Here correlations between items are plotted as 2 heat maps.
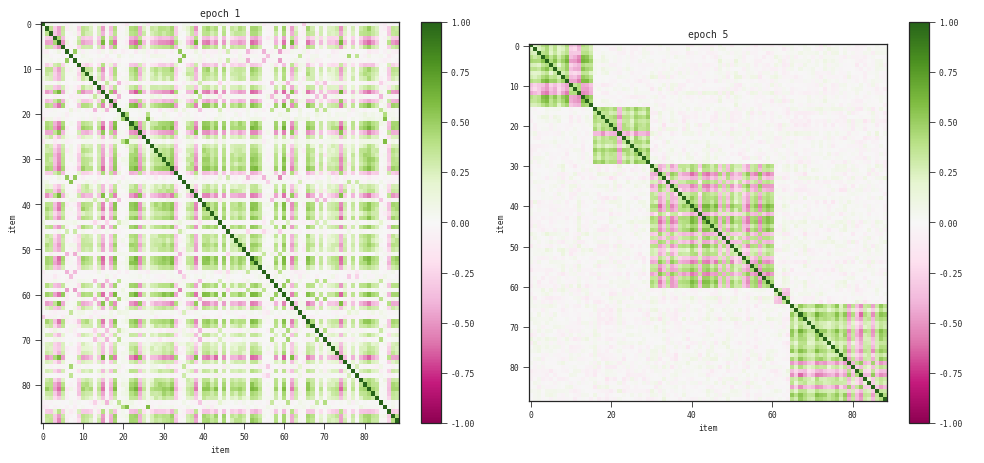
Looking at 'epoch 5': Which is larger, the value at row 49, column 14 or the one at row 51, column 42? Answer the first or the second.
the first
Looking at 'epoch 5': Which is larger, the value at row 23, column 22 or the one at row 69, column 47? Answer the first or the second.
the second
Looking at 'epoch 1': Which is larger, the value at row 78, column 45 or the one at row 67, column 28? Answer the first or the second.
the second
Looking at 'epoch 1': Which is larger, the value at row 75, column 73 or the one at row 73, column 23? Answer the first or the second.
the second
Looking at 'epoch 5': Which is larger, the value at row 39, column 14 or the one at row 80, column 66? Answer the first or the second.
the second
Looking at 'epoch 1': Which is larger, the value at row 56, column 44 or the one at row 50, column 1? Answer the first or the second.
the second
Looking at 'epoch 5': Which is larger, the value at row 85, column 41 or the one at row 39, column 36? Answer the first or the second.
the first
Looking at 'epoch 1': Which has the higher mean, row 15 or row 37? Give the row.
37
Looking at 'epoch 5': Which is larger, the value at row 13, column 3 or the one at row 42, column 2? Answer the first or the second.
the first
